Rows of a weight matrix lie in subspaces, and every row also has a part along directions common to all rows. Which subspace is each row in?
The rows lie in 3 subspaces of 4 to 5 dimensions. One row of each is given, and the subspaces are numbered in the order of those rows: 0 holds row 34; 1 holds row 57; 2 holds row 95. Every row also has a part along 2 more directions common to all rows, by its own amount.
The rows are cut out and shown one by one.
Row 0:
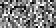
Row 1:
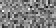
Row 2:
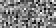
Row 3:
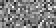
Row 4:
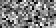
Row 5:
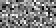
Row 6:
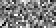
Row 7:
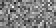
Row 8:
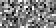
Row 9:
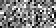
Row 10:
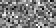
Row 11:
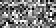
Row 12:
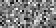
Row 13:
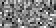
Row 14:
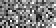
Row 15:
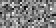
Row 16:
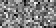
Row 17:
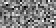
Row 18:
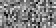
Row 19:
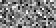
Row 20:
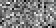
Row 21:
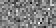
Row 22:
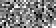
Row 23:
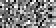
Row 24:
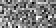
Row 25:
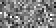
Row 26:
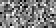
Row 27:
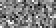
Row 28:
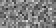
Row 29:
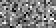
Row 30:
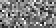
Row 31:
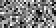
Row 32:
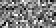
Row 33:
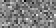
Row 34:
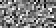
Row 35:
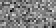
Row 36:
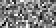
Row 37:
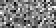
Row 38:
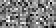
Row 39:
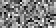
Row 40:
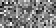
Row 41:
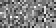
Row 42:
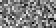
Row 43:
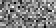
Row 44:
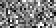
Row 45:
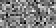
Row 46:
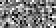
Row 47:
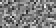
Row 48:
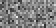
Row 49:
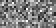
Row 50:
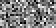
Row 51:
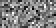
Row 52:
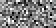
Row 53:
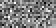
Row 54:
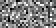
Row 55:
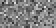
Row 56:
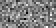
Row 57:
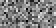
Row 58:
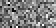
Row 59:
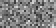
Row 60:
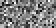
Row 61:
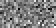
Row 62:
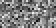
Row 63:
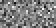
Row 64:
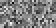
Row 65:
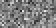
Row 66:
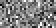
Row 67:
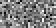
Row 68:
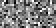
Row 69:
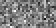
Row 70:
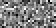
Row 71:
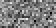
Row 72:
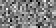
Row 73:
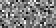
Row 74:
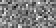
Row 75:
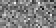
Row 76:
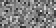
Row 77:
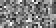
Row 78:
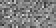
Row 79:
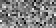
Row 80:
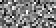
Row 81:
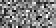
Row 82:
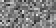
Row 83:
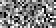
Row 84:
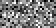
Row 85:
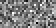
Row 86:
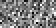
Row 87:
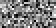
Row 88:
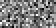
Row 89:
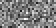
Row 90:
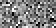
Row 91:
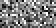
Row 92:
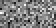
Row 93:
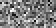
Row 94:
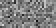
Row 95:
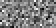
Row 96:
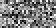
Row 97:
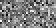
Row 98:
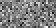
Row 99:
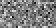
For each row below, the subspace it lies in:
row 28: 1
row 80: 0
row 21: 1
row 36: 1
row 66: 0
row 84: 0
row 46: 1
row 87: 2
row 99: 0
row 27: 1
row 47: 0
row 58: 0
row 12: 2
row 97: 2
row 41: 1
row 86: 2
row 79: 2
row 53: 0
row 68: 1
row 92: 0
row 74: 0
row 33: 2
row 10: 0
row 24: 0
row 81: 0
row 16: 1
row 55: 1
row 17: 1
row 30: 2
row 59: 0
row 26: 1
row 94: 0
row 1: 2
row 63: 0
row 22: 0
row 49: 1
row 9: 0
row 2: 1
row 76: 1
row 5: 2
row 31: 1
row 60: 1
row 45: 2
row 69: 0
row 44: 0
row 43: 0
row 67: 1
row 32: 1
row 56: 2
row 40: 1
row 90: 0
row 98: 2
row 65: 2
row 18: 1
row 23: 0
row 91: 2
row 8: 1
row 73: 2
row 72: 0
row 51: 1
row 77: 1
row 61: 0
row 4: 1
